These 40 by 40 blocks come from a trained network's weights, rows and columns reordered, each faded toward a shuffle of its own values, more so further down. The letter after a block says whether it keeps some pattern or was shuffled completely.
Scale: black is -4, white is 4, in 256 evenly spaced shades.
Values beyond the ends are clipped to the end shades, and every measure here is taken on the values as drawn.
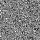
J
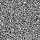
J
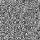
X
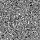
J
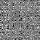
X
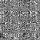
X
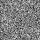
J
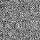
X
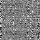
X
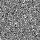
J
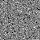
J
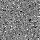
J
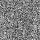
J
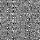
X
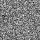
J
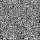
X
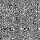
X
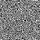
X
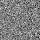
J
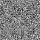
X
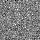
J
